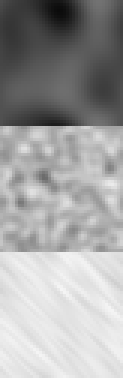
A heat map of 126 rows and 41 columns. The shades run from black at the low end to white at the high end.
The table splits into 3 rows of 1 panel. Panel 1,1: low, smooth. Panel 2,1: high, blotchy. Panel 3,1: very high, slanting down to the right, faint in contrast.
